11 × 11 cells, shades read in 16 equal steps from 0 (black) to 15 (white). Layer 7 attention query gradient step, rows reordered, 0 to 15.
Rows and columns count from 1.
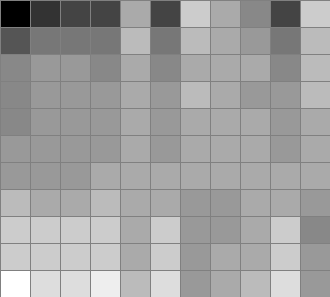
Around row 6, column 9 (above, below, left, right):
10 10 10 9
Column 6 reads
4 7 8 9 9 9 10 10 12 12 13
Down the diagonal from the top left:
0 7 9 9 10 9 10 9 10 12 9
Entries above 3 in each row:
9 11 11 11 11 11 11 11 11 11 11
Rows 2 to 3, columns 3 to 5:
7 7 11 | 9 8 10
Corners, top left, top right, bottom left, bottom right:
0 12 15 9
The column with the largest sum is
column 5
